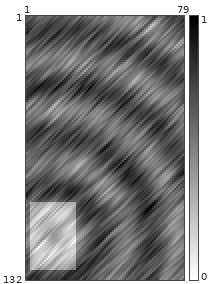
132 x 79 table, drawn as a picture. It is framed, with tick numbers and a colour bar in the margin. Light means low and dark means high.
The ninth with the lowest average is the bottom left. Overall the values sit about 60% of the way up the scale. An odd patch, lower than its surroundings, sits in the bottom left. Concentric rings centre on the bottom left.
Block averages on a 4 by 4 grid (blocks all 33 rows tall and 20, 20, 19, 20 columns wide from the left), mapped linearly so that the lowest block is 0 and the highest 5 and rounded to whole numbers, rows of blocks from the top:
5444 / 5544 / 4454 / 0444
